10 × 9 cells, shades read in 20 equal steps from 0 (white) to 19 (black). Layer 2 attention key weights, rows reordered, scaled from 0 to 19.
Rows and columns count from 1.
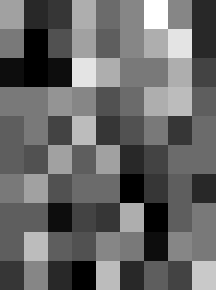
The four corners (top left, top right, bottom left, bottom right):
7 16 15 4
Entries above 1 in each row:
8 9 9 9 9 9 9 9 9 9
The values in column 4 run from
2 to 19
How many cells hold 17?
0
